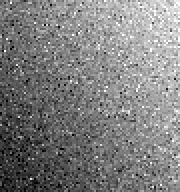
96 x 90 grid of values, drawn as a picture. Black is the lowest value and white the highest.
Slope: up to the top right. Ninth with the lowest average: bottom left. Grain: fine. Odd rows or columns: none. Stripes: none. Histogram: bell-shaped. Ninth with the highest average: top right.
